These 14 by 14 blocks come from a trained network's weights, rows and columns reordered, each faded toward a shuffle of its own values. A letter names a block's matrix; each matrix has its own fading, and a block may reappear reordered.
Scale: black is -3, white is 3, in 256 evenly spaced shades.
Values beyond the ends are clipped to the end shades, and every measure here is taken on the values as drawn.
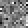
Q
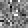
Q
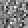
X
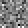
X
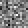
X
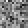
X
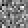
Q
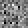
Q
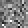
Q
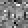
Q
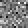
X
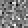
X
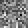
X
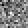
X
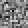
X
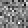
X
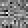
Q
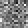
Q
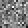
X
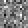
Q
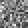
X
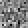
Q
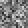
X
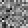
X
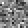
X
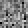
Q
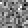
X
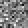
X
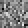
X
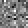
Q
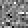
Q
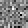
X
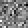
X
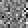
Q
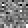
Q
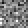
X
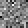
X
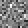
X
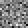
X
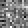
X
